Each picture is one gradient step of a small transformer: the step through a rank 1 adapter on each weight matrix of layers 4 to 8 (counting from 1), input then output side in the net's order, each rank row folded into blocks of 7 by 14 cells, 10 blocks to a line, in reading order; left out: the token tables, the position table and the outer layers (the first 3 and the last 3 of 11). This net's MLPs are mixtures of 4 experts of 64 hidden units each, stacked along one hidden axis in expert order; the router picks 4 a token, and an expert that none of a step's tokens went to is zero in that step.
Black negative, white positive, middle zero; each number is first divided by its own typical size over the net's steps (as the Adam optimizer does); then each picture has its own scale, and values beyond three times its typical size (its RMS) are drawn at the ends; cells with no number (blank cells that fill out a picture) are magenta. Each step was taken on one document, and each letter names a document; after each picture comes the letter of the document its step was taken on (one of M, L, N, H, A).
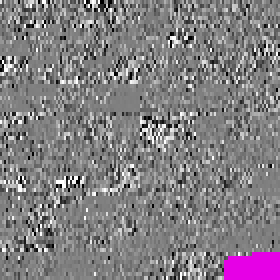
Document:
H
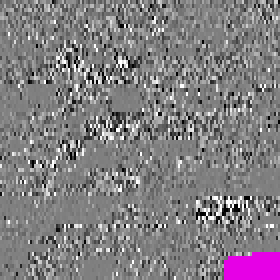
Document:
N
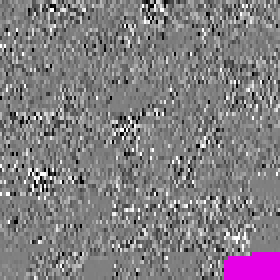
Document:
N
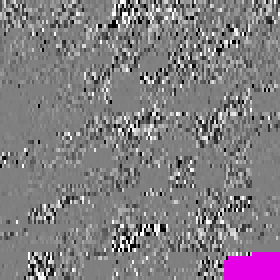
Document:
N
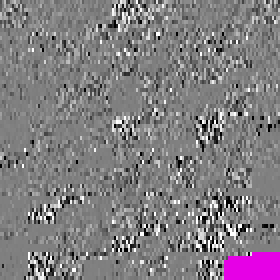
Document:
N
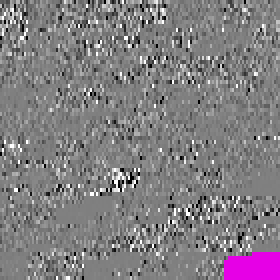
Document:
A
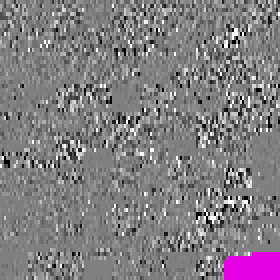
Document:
N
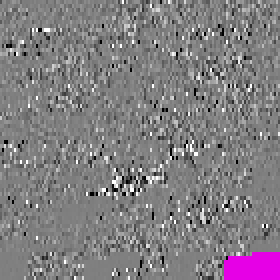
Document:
A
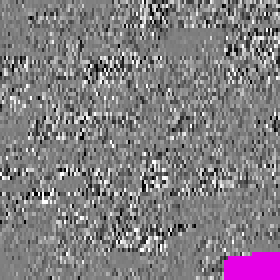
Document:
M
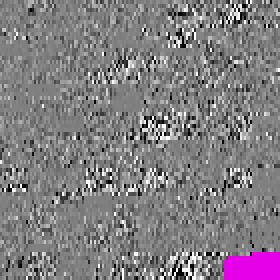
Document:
H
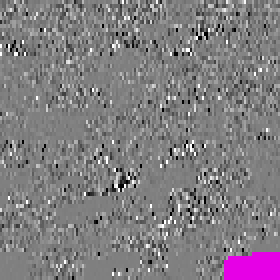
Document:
A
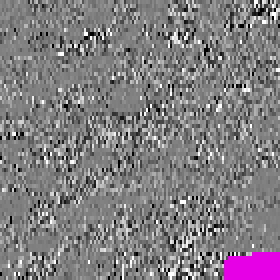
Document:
H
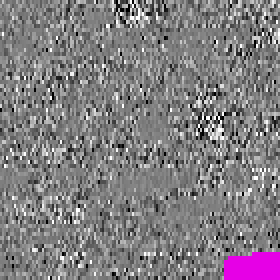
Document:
M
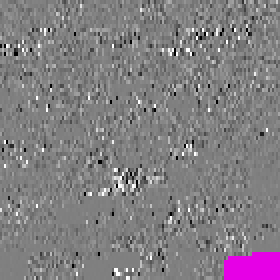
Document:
A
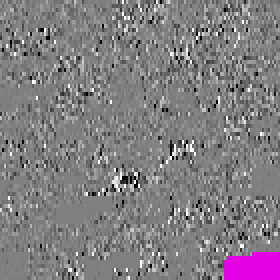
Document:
A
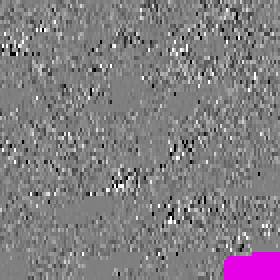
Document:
A
